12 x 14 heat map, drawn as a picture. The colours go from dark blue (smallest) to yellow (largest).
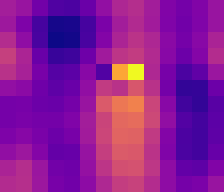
Ninth with the lowest average: top left. Roughest part: centre. Average level on the scale: 30%. Odd patch: rougher, in the centre. Ninth with the highest average: centre. Stripes: upright, repeating 2 times.
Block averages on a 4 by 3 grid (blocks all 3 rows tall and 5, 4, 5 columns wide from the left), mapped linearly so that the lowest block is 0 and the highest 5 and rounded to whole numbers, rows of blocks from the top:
0 2 2
1 4 1
1 5 1
2 4 1
